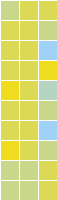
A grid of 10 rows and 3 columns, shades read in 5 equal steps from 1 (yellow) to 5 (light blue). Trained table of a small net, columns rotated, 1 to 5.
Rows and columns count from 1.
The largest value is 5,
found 2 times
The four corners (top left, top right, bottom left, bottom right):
3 2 3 2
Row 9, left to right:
3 3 2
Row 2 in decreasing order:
3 2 2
